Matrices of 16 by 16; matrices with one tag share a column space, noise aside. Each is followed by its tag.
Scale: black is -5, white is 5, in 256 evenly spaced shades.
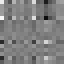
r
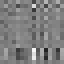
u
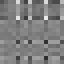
r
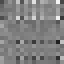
r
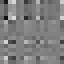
r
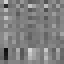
u
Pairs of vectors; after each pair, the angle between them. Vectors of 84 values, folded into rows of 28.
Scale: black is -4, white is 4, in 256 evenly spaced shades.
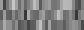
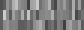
partly aligned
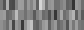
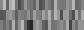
nearly opposite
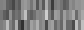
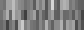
nearly opposite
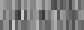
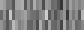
orthogonal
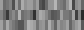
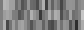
partly opposed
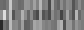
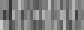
nearly opposite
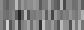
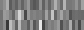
nearly opposite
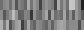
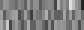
nearly parallel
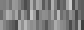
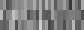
orthogonal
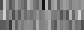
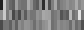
nearly parallel
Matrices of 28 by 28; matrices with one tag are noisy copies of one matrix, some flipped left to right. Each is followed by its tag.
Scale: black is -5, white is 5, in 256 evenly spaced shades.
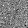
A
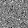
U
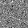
U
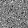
U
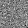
A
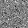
U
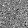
A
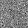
A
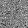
A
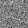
U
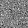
A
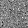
A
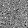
A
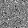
U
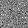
A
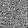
A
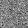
A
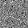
U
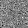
A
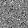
U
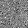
A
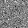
U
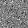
U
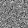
U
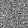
A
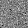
A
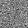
A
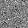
U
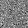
A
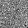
A
